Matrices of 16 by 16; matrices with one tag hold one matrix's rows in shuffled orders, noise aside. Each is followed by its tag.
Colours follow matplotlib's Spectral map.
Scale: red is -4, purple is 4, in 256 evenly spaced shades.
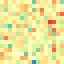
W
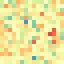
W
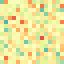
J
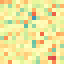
W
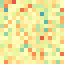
J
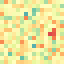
W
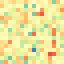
W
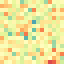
W
